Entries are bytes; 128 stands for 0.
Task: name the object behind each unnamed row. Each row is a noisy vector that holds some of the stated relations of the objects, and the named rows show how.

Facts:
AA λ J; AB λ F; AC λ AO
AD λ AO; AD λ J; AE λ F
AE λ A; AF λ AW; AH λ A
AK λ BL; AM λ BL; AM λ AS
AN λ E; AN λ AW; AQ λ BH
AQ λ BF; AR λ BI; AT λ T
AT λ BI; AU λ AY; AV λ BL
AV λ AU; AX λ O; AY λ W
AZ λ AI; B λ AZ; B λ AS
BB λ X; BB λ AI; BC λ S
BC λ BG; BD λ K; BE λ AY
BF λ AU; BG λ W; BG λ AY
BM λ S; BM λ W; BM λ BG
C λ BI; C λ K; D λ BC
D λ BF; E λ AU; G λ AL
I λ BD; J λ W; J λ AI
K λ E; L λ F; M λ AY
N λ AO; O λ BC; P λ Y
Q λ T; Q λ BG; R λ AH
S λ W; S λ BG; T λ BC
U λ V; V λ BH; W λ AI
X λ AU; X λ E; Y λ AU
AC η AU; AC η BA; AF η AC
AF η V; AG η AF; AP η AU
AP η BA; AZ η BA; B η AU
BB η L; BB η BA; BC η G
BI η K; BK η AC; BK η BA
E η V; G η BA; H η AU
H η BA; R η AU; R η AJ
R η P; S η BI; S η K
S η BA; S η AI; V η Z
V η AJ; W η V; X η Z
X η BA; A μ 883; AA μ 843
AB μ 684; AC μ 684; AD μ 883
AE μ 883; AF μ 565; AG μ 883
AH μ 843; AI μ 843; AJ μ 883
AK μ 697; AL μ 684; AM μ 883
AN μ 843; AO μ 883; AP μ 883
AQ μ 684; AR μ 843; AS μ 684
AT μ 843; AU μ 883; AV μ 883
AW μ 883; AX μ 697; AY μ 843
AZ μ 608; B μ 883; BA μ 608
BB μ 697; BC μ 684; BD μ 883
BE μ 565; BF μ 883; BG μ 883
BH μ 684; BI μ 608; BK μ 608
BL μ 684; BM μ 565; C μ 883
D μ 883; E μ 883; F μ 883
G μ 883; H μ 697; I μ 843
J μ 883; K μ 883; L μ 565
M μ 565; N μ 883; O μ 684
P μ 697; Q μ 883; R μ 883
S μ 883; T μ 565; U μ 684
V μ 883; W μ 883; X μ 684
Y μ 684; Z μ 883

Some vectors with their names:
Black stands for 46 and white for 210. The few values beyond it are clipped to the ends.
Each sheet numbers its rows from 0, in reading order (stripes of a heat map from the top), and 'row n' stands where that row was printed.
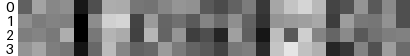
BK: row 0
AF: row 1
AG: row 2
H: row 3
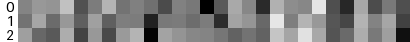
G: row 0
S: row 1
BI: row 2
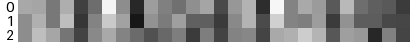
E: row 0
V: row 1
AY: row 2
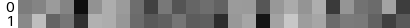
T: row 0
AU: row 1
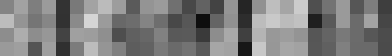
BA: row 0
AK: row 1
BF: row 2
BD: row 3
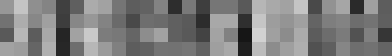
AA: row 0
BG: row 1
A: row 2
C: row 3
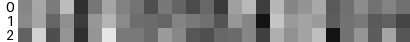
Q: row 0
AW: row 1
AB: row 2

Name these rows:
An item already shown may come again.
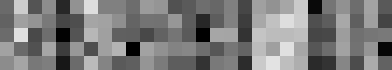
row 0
AB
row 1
AZ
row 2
B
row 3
BI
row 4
H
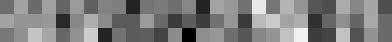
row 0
S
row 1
AX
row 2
BC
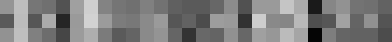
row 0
Y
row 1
AE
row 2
BH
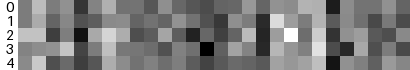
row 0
O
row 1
AO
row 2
P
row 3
G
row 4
AC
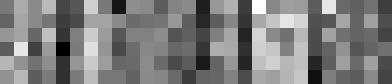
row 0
W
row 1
AZ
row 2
Z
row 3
R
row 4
AK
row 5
AL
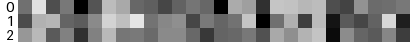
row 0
B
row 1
L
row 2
AL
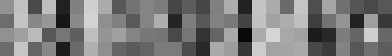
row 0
AJ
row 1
AH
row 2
BB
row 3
AP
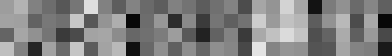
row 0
X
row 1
AI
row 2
AZ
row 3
K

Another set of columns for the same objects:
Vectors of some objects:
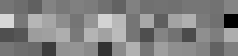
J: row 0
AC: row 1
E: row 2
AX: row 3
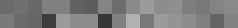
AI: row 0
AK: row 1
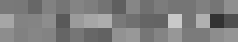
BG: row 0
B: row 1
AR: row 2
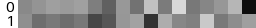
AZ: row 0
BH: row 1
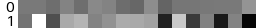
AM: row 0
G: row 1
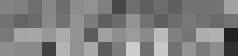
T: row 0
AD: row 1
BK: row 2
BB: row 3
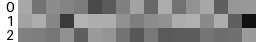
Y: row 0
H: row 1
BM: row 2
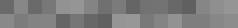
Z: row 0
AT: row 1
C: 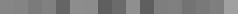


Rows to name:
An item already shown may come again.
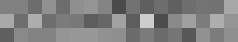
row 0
T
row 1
AB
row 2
AG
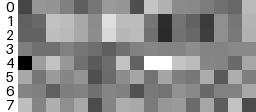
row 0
K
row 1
AF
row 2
AF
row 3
AY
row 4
BI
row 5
BC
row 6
AW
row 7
X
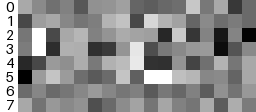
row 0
AU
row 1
S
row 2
G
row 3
AL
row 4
V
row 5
BI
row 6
AJ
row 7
BC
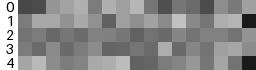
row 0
W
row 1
BK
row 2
BF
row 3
AH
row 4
AP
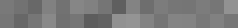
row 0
BG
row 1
AA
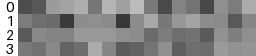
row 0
E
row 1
P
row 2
AG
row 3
AE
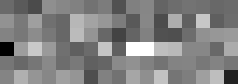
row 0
AO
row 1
R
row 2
L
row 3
BI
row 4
AA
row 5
BA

